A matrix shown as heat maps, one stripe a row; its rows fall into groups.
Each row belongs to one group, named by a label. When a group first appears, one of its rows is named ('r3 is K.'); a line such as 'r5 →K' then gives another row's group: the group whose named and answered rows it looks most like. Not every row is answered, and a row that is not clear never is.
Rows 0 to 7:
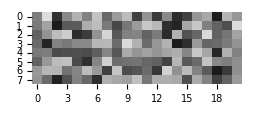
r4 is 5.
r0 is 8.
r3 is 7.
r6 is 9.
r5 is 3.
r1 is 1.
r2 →3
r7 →5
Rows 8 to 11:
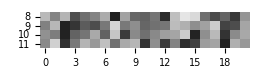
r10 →5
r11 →8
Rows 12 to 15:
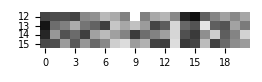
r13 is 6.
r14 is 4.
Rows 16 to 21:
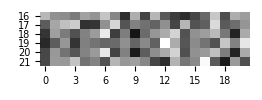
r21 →6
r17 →3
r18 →4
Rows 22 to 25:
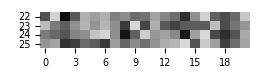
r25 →5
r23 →8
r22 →1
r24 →1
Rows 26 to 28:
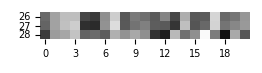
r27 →3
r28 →6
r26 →3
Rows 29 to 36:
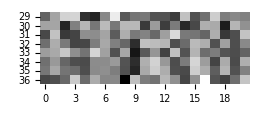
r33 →9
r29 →3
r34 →1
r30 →8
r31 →4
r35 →1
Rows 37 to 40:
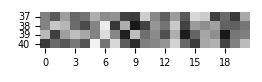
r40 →4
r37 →1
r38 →9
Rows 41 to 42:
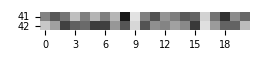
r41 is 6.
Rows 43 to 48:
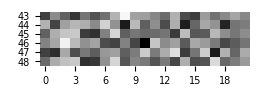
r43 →7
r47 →7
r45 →3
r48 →3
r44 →8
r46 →9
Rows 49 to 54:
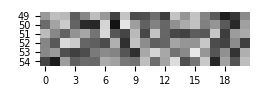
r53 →1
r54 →7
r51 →8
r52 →6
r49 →9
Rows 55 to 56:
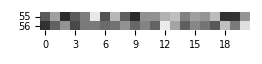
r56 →7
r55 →4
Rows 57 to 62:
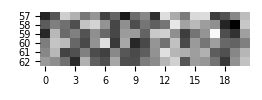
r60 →9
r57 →6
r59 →4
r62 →5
